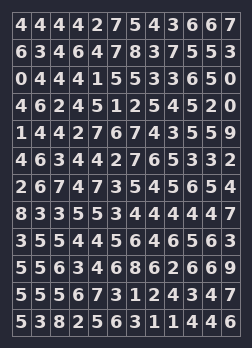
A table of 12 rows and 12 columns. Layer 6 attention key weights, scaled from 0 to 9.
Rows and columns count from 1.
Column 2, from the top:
4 3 4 6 4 6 6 3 5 5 5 3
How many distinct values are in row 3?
6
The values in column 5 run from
1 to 7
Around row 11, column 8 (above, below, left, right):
6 1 1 4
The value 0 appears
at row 3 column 1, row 3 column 12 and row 4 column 12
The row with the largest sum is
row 10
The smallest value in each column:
0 3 2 2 1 1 1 1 1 3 2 0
